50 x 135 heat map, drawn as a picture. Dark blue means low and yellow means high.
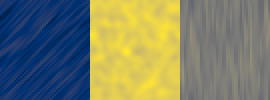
The table splits into one row of 3 panels. Panel 1,1: very low, slanting up to the right, faint in contrast. Panel 1,2: very high, blotchy, faint in contrast. Panel 1,3: middling, streaked downward, faint in contrast.
